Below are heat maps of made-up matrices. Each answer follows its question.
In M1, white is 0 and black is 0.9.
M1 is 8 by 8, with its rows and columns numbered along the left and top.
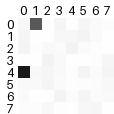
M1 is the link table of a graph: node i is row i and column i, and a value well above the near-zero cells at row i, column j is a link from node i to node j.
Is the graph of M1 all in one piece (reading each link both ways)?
no
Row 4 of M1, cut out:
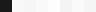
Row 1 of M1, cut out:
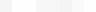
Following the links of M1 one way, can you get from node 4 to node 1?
yes
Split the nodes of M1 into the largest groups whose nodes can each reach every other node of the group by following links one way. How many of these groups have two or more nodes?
0
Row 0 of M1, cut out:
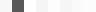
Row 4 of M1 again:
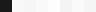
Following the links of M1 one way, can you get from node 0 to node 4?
no
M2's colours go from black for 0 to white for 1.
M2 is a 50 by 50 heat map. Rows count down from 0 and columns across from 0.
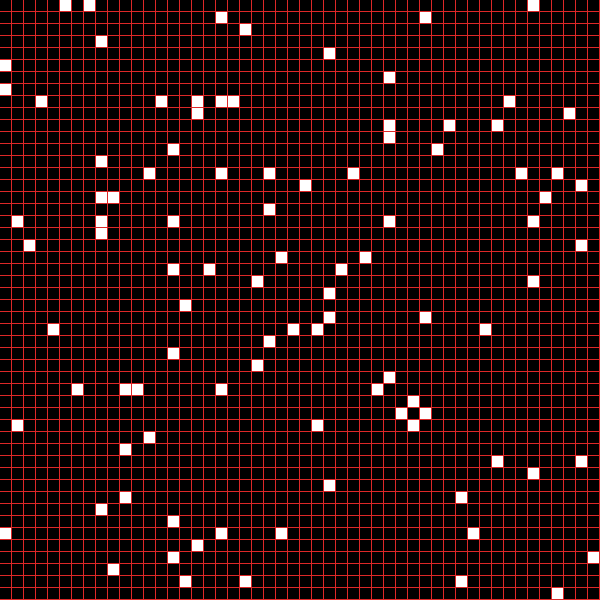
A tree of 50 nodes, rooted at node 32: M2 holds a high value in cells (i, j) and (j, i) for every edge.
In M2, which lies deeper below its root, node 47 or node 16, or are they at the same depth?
node 47
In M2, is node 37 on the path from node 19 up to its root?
no
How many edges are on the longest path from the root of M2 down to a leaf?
6
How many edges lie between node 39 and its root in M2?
3
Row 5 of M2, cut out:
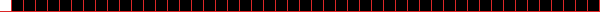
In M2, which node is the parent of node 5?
0
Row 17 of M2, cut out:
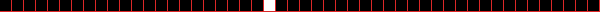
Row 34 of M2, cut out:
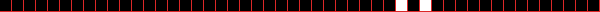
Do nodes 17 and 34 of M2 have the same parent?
no
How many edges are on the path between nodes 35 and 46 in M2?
4
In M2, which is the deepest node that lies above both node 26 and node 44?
18
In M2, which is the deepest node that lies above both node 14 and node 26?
18
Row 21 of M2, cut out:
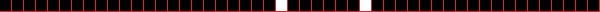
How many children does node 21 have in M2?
1
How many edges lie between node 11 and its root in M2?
1
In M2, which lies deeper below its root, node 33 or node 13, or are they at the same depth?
node 33
